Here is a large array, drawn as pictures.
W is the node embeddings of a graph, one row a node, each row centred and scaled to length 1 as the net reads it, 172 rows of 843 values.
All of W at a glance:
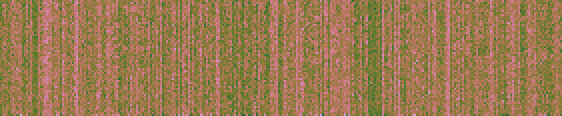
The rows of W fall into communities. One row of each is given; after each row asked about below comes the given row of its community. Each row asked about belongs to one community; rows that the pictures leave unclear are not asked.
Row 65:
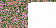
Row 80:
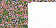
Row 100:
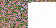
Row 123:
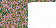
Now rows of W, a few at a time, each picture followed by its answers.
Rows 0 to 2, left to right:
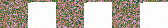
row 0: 123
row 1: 100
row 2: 65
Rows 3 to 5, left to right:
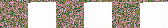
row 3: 80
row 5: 65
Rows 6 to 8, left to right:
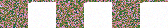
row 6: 80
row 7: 100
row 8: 80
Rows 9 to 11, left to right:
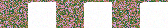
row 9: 80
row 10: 123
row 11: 80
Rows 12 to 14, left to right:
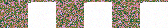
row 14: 80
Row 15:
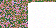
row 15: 80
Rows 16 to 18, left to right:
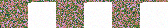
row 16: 80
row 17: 100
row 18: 80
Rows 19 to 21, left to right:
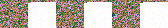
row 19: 80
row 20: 100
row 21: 65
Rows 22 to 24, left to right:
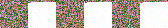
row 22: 100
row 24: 80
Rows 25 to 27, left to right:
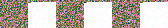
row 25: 65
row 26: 65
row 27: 65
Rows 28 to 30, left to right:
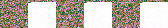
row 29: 80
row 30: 65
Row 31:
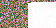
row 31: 65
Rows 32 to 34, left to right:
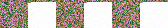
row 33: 80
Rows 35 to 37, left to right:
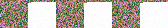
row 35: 100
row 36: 123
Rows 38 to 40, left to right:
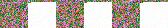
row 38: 65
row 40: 123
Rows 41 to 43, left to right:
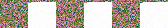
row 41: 100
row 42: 123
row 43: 80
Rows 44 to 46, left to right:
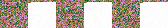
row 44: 65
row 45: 80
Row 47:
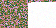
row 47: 123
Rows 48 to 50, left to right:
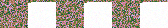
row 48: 123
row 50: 80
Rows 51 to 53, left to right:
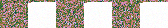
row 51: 100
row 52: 123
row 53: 65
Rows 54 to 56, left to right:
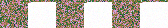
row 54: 100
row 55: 65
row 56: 100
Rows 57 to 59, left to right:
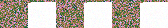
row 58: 100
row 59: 80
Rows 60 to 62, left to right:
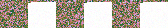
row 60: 80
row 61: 65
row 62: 65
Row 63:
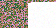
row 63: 65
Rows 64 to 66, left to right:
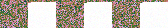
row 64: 123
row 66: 80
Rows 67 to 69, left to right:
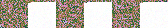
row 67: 80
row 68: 100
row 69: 123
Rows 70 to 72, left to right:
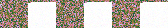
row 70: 80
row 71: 123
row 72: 80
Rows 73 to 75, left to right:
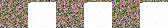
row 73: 80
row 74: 80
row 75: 80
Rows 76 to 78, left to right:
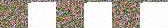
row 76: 65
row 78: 80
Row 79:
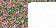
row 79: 65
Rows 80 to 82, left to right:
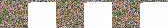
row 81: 100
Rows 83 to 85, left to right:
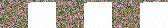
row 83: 80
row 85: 100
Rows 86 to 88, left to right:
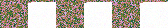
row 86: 100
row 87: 80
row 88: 100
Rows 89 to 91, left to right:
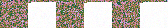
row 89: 65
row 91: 123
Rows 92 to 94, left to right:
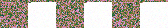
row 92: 65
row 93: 100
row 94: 65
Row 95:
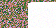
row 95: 65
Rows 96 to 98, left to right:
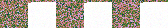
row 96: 80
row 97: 65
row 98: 100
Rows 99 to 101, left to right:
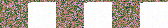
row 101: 65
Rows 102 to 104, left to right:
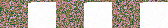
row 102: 100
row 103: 123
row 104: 100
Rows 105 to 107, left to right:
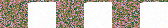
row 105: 123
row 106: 80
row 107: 100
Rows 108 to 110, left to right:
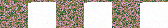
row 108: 100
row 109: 123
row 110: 80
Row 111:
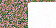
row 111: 80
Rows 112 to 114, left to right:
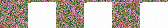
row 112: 65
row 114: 65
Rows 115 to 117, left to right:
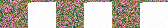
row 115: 123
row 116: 100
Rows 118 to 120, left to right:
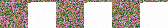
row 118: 65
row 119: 80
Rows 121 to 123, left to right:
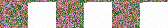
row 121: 100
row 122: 123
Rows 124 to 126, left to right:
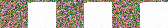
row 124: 100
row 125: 65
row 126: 123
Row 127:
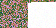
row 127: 123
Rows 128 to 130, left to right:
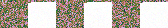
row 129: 123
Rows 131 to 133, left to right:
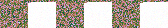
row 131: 123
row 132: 80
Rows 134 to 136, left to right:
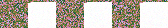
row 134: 80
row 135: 123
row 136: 100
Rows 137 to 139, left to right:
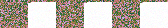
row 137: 65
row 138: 100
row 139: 80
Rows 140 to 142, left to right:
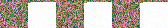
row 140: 100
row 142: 123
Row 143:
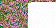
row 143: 123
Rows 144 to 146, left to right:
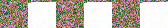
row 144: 123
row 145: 123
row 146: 80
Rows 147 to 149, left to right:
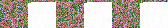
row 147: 123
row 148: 65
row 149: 123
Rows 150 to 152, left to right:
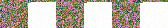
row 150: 123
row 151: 65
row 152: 65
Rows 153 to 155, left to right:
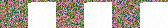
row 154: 65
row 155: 100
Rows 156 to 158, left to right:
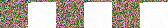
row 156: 65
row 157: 100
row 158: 123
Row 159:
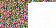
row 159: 65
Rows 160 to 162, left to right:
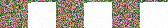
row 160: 123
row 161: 123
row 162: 123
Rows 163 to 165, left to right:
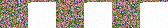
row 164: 80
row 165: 65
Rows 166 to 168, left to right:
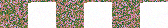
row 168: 65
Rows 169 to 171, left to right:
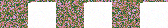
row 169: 80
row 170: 100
